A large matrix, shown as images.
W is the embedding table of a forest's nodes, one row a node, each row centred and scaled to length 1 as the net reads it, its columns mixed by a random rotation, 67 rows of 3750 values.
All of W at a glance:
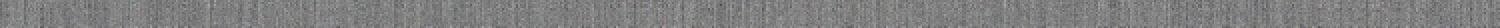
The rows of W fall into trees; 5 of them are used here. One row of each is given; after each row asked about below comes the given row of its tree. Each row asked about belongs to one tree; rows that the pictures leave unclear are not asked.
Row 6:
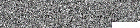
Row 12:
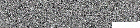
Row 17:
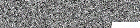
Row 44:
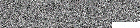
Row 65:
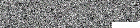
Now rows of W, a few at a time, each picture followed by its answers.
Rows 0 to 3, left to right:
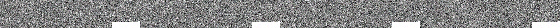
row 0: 12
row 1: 12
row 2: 17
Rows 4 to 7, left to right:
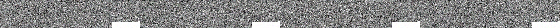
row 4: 12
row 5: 6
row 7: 12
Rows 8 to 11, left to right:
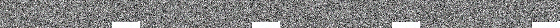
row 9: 65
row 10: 44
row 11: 6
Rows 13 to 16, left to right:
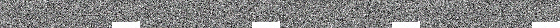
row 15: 6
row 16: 12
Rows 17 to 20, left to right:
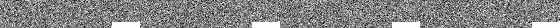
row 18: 12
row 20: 6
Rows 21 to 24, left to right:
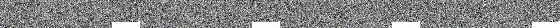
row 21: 65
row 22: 65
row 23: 65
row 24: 65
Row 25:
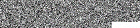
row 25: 65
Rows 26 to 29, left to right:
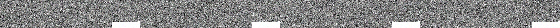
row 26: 6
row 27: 12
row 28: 17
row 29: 65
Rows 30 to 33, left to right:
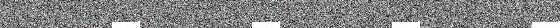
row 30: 44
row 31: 44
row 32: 65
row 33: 17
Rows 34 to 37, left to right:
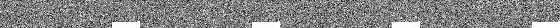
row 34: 6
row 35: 6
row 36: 12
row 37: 17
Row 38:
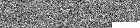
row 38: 6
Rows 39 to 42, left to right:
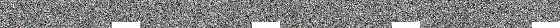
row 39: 65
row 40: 65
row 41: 12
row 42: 12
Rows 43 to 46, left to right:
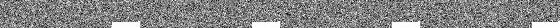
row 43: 17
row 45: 65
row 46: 65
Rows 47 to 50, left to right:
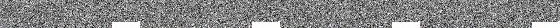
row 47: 12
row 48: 65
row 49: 44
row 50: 65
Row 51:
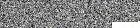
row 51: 6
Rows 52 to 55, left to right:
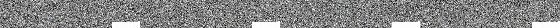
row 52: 44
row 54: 17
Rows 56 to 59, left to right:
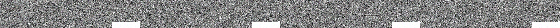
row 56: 12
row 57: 65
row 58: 12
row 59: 17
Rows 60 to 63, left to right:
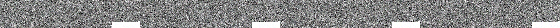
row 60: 17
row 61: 44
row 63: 12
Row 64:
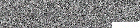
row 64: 12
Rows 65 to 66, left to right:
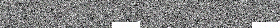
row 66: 44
